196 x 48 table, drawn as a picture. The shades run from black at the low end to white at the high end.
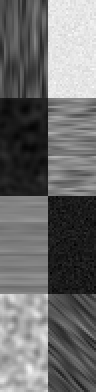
It is made of 4 by 2 panels. Panel 1,1: low, streaked downward. Panel 1,2: very high, fine-grained, faint in contrast. Panel 2,1: very low, blotchy, faint in contrast. Panel 2,2: middling, streaked across. Panel 3,1: middling, streaked across, faint in contrast. Panel 3,2: very low, fine-grained, faint in contrast. Panel 4,1: high, blotchy. Panel 4,2: low, slanting down to the right.
